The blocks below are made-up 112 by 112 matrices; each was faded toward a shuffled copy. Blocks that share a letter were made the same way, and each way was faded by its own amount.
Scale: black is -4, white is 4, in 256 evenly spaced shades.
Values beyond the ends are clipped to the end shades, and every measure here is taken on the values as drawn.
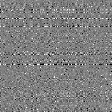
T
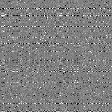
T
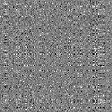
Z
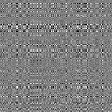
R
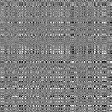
R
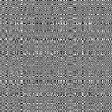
R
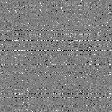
T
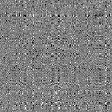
Z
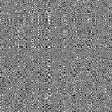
Z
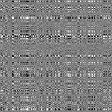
R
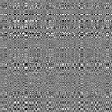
R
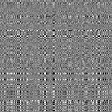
R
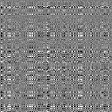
R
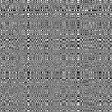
R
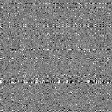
T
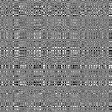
R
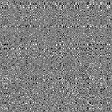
Z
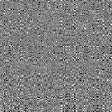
Z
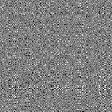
Z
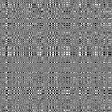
R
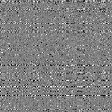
T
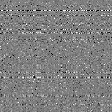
T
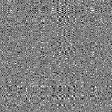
Z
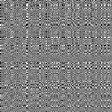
R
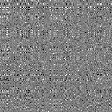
Z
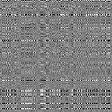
R
